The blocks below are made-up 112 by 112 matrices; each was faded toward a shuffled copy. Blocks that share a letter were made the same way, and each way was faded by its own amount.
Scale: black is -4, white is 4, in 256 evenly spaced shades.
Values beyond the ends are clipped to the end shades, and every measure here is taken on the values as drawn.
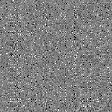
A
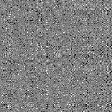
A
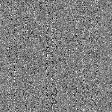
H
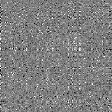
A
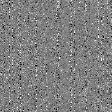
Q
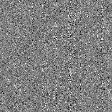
H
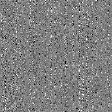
Q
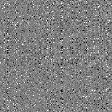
A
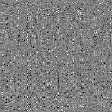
A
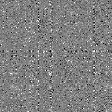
A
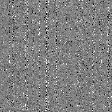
Q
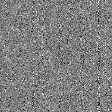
H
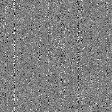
Q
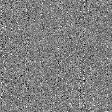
H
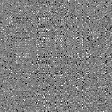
A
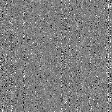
Q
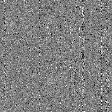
H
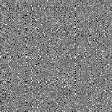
A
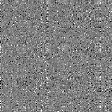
A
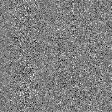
H
